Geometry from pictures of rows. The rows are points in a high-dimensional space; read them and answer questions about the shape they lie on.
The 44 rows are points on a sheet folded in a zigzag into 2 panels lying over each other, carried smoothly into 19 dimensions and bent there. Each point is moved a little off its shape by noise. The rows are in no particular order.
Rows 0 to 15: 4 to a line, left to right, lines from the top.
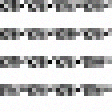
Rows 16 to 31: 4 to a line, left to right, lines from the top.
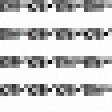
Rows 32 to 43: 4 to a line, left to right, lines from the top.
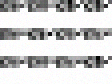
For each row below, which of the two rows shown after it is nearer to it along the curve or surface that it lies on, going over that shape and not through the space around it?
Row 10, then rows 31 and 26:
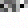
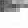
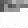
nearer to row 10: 26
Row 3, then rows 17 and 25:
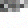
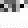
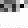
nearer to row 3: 17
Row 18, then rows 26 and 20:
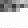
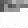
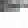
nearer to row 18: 20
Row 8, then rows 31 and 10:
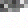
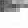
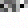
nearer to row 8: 10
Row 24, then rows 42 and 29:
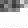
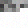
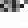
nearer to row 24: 29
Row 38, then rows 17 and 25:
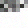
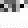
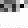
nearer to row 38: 17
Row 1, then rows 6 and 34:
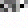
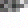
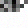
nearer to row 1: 34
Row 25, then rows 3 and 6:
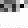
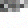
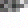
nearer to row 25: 6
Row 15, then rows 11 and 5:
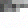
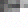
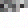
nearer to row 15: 11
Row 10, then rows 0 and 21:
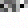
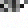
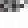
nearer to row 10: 0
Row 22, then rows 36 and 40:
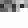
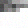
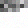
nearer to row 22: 36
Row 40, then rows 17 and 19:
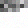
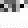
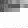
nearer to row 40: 17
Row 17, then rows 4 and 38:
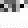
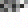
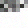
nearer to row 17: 38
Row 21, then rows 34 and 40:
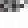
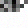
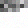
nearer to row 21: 34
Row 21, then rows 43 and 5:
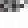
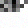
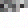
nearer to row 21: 43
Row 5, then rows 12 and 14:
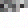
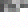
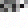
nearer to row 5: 12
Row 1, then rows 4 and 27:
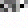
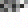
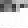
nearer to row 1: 4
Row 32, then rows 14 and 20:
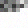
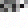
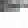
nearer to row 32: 14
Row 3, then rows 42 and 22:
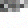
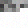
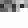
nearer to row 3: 42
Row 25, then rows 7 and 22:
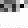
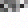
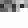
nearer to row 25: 22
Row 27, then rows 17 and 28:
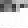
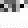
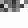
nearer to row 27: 17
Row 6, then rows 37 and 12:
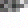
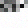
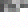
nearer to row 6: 37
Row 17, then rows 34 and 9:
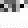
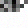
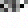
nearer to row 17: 9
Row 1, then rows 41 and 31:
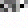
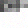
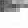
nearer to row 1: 41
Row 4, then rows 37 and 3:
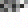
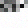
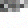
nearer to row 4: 37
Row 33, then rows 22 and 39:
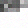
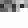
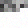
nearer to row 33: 39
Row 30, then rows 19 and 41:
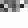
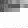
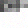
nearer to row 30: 41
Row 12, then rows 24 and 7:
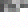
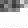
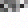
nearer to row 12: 7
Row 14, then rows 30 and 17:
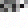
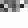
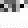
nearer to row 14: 17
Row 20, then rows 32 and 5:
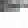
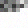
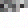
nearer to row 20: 32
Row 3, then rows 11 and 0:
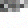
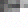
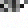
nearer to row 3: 0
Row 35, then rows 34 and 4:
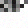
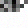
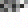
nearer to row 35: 34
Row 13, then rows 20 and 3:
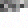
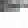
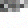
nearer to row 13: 3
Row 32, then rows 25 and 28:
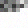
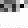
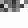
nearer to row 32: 25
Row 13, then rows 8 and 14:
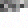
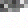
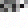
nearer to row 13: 8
